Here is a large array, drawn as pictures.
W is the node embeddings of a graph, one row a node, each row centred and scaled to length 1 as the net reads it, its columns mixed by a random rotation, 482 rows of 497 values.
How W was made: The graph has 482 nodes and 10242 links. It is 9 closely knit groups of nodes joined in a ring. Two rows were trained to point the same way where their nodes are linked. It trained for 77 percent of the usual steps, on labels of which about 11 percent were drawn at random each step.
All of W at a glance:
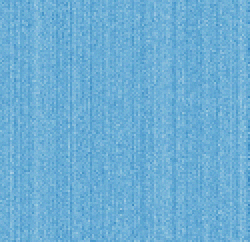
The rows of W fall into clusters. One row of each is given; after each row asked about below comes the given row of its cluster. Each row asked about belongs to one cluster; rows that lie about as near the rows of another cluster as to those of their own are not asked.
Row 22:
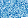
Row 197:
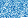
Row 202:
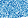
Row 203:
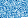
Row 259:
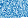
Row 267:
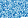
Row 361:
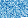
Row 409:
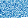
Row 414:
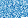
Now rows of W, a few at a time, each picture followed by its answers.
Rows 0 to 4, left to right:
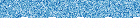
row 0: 202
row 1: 361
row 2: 259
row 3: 267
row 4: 203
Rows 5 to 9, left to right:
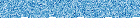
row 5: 197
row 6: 267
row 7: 202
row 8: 409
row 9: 361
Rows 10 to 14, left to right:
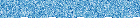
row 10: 361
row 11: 203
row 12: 203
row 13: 259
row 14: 203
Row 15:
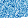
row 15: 202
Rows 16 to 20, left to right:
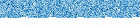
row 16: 202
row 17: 197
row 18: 259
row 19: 414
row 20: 197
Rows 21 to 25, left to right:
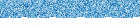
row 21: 22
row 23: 409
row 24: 259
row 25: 259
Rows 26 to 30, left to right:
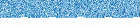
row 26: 197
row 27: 203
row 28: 267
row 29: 259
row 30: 259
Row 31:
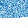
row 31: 259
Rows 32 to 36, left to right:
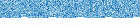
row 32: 267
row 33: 361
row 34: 361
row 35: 414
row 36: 259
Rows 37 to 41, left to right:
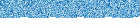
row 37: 259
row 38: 259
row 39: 202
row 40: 267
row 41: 202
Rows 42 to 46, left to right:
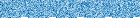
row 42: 267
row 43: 409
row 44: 22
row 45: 267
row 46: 414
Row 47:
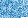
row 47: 414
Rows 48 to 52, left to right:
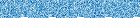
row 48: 197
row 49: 197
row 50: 22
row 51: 197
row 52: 267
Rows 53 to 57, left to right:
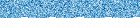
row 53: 361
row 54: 202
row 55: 202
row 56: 361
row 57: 267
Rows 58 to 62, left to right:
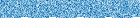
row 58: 361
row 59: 414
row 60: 267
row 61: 414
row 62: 197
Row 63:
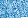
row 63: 203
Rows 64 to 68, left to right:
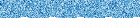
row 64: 259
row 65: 259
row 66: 197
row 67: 22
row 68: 259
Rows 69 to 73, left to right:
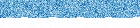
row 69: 22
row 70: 361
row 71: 259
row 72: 259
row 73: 267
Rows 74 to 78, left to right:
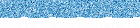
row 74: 267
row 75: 197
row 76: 267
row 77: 202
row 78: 409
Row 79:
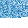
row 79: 414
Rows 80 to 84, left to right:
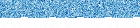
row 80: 267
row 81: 203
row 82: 22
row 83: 361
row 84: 267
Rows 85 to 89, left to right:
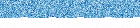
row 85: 203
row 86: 259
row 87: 22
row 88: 361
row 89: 409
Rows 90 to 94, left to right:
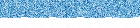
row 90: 197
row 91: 409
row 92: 361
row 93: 259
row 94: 202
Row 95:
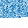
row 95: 414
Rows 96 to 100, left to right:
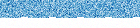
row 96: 202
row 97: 409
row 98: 22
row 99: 409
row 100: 259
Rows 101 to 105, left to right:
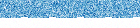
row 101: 197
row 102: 22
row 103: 259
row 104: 409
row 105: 203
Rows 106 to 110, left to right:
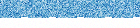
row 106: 22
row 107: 361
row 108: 22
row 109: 267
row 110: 22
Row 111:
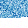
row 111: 259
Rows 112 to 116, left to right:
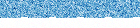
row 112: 203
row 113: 202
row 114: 361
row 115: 267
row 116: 361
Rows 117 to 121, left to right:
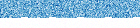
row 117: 22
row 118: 22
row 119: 259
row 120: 267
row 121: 203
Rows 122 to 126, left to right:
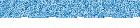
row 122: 22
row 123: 414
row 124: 409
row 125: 361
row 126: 259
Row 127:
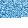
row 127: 409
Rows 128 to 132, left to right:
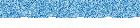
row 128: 361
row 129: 197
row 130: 22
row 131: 267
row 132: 197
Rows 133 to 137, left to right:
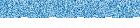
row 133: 414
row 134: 259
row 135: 414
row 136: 22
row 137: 361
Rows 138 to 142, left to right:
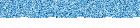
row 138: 197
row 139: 197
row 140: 267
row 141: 202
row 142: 197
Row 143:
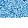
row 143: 259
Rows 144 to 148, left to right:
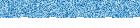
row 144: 197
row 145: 414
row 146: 361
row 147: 203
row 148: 203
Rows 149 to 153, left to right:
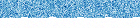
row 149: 22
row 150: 267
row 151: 361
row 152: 197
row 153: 259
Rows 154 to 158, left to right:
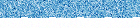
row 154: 203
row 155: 203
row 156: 202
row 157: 361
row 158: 197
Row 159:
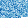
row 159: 409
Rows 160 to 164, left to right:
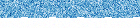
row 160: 361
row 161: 202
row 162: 361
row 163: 361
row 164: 203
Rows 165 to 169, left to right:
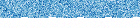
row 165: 259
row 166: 197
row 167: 202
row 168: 22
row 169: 267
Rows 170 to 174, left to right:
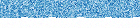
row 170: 414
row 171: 197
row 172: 267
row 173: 259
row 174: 203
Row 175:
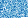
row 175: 197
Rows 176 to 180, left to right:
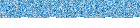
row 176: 361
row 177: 202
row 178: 197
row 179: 414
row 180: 22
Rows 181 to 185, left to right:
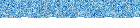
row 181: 202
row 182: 197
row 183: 361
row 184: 361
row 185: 361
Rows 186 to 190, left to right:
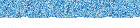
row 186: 202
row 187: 259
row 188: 414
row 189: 267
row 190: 409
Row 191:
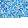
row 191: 361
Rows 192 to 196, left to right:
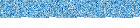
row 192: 361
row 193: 409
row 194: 361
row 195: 202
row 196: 202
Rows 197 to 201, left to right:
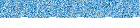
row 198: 414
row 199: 197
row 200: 267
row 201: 197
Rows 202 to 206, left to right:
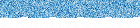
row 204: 259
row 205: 267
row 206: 202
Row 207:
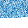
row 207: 203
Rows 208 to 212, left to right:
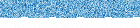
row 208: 267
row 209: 414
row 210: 259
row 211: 259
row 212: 409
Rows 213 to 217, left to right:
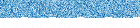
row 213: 259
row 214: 197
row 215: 267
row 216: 259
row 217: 409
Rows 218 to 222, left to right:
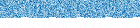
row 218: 259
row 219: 414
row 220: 197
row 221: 267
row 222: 259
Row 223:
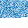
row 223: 22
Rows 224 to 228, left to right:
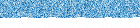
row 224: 203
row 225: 197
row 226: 197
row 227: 259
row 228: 197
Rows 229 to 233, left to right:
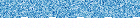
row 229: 414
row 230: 197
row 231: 22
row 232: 361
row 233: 414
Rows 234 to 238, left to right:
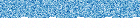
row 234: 267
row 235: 202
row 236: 414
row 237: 202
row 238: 197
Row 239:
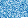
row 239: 203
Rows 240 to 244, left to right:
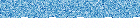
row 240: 409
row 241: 203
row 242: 409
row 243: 361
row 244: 203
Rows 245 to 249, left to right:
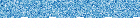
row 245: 361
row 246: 22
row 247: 361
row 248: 202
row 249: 409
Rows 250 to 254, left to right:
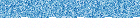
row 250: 414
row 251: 259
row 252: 414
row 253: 197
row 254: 414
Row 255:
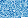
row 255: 409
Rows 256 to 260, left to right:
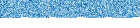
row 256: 22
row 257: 409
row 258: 267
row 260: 361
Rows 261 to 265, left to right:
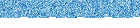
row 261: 267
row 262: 22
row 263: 22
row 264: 197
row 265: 361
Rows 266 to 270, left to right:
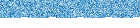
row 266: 361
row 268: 203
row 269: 202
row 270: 409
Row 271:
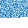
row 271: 409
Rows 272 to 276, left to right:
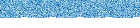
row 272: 409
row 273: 202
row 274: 267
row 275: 409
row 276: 409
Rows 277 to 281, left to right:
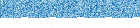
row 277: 22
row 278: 361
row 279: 414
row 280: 414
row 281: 259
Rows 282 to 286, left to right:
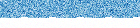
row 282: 267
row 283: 409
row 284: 259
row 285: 202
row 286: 409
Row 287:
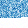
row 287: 203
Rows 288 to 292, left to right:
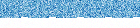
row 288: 414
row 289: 414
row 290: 203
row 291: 203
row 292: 409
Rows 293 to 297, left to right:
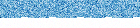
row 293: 203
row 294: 409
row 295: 414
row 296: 202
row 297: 409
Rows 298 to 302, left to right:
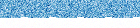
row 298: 197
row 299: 414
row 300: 409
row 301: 22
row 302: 409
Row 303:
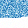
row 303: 202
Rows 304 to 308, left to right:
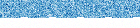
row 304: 361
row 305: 197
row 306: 361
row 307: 414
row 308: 203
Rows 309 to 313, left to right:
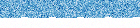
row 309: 409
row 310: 259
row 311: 203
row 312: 267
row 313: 409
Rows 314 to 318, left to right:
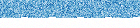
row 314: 22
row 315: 267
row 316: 414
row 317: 203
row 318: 202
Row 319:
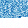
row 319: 414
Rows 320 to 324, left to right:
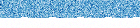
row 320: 259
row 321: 203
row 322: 414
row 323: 202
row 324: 197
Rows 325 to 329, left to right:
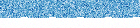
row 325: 259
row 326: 197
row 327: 361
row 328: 267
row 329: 197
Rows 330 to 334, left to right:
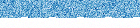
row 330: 202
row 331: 22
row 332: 259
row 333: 267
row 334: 259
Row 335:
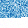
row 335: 361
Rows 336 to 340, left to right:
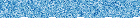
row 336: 197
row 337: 259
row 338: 197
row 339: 361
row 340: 202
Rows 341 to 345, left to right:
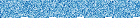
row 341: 22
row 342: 409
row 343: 202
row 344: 22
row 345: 22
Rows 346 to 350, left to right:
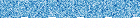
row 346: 22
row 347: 361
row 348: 361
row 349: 414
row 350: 267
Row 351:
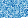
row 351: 202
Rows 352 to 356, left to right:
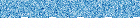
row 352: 22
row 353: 203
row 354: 409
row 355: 361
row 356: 414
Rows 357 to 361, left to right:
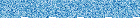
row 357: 409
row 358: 414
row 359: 409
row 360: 203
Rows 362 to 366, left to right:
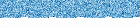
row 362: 202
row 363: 409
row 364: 361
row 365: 267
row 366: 22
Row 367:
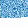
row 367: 203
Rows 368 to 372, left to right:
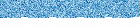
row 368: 203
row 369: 409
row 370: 361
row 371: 197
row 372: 202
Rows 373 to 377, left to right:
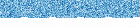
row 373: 361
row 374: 259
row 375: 414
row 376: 267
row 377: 414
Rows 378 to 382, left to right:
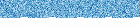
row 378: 259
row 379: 203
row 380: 409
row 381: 202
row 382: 259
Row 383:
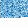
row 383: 414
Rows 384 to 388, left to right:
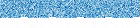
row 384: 267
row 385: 197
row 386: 361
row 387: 203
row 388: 414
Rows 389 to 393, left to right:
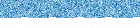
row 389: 203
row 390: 259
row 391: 267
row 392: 361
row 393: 361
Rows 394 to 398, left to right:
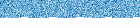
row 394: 202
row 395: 203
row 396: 197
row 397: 202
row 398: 409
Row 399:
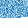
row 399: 414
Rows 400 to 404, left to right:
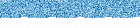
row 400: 267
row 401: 202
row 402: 267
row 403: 197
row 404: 202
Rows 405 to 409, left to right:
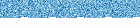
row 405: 414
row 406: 259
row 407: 22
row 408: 267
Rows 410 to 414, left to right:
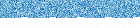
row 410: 203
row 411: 203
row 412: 22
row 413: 259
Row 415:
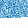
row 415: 197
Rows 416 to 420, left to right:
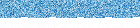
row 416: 361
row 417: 202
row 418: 22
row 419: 22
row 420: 414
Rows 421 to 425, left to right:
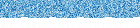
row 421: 197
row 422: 414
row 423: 259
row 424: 197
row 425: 414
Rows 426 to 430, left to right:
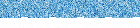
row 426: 203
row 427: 203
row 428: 202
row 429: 361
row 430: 361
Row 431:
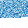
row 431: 22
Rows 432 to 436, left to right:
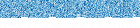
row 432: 409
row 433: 267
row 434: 197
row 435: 259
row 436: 197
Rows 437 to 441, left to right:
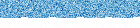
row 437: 414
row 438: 259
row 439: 259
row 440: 409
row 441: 202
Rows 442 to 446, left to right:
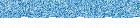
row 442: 267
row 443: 409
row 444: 267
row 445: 414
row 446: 22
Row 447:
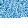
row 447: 259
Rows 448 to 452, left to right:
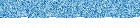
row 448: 203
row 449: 22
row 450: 197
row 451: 259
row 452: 202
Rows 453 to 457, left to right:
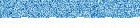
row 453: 22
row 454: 409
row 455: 409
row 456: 361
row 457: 202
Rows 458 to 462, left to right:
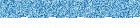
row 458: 202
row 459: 197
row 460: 22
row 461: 197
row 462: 203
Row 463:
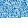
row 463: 203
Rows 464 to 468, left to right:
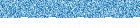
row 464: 361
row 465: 197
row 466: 203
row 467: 203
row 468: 361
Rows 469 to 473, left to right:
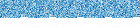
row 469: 267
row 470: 197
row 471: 22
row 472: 361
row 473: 361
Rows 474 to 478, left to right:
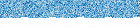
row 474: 22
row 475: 361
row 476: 202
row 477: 259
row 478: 267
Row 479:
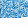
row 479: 22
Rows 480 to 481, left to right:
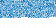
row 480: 409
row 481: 267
